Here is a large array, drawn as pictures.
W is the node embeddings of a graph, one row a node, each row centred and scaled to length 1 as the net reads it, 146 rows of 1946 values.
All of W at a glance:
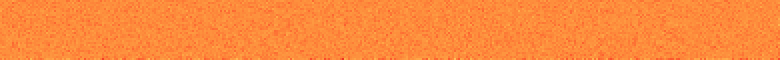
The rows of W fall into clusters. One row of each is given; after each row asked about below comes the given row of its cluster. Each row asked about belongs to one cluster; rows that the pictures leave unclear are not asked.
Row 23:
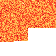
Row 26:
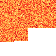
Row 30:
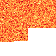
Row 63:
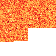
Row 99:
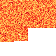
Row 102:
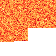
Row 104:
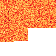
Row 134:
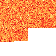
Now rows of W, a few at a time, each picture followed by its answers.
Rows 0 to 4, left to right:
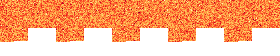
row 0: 30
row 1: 30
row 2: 99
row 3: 134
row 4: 26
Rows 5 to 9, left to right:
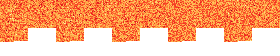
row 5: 63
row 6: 63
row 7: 102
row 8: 104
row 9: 23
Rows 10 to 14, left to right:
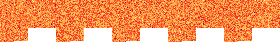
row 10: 23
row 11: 102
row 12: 134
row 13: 99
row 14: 30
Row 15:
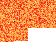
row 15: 63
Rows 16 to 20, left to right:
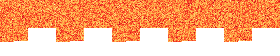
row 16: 23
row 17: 102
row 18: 134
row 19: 63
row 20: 26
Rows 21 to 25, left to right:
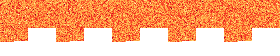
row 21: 99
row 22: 99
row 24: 30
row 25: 23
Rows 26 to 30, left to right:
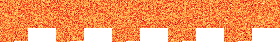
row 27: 30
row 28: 26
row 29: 26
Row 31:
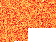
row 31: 134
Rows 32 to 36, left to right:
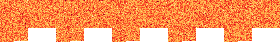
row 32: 23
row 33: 26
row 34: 104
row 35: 99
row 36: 63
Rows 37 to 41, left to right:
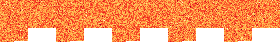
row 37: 134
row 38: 30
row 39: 99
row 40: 26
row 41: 30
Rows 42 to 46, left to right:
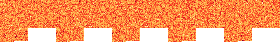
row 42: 26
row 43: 102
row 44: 102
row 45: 63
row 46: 23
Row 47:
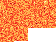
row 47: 104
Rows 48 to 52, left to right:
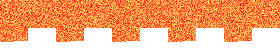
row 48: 99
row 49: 30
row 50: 104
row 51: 102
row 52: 63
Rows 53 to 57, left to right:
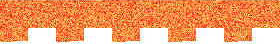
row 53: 30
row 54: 30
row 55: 63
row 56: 26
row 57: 63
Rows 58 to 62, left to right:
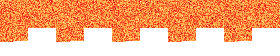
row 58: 23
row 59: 26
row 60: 30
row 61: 23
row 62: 30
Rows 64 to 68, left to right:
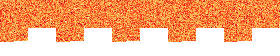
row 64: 23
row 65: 104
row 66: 26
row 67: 63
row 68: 23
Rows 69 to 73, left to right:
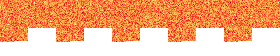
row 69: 104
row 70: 99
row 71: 30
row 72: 102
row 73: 104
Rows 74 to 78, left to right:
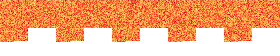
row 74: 99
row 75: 26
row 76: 63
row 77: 104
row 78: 102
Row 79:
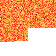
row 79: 102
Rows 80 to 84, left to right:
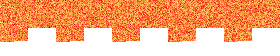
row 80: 134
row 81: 99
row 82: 99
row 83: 134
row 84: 30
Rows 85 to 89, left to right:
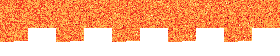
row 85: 63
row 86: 102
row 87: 26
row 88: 134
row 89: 102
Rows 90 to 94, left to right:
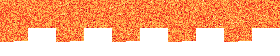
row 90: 23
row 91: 102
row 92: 102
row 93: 99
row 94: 26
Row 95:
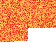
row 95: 134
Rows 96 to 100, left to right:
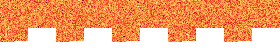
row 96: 134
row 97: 23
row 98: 104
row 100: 104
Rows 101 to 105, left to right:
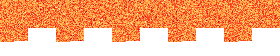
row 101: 99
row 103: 99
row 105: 104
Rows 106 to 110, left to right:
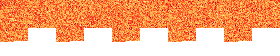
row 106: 63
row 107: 99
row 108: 23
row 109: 63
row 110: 26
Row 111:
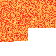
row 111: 23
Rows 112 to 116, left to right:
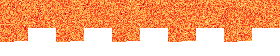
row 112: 99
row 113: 104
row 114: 104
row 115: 30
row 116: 23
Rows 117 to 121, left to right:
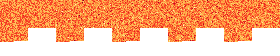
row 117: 23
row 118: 23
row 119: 134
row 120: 102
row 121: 30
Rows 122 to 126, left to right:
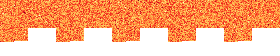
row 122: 26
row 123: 102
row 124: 134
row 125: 30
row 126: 30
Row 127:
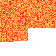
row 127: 23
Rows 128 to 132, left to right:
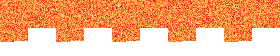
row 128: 99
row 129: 26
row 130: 99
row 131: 63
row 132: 134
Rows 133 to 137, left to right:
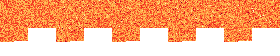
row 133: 104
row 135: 104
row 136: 134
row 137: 26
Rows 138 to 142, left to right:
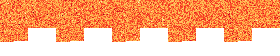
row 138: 99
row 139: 26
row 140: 23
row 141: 99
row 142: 104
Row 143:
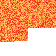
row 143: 134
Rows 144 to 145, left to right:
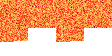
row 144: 23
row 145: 134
